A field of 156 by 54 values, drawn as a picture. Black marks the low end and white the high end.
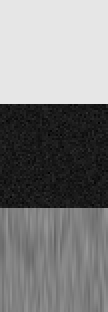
The table splits into 3 rows of 1 panel. Panel 1,1: very high, flat. Panel 2,1: very low, fine-grained, faint in contrast. Panel 3,1: middling, streaked downward, faint in contrast.
